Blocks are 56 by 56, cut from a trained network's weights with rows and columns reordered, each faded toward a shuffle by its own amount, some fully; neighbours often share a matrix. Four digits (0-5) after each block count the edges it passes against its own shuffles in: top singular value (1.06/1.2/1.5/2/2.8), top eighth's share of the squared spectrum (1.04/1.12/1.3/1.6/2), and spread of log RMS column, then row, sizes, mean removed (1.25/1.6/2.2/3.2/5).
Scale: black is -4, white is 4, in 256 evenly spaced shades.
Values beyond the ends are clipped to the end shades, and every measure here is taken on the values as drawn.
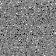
1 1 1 0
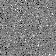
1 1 1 0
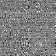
2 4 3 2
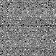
2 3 2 1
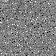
0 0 0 0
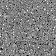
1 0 0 0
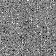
1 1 0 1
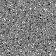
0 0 0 0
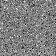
0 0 0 0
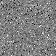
0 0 0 0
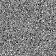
0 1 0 0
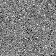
0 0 0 0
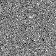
1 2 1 0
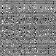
3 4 3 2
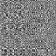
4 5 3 3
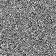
0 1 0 0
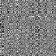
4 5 3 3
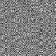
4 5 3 2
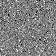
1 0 0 0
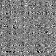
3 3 0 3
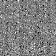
2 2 0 2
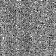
2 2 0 1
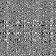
3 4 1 3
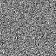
3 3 1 0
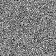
2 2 0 0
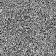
2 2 0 0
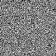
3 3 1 0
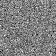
2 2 0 0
